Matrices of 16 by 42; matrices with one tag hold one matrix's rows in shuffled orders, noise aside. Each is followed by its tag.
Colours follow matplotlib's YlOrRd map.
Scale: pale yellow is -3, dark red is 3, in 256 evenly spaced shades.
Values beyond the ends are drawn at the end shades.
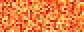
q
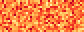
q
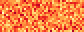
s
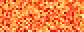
q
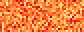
s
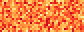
q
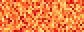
s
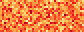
q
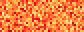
s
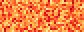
q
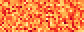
q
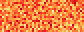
s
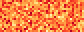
q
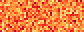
s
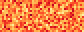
q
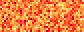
q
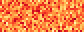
s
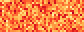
s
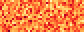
q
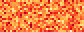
q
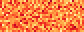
s
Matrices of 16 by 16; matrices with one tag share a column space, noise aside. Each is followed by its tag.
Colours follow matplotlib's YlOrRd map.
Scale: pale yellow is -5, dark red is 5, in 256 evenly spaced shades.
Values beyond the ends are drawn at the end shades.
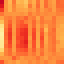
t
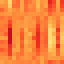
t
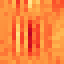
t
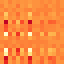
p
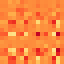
p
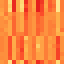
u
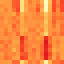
u
